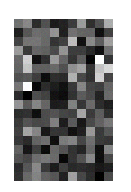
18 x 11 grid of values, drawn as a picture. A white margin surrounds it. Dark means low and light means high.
Grain: fine. Roughest part: top right. Average level on the scale: 30%.
